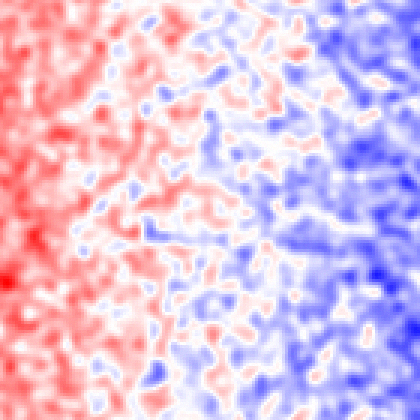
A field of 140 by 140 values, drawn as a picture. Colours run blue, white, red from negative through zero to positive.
Stripes: none. Lone odd cells: none. Grain: blotchy. Odd rows or columns: none. Average level on the scale: 50%. Slope: up to the left.
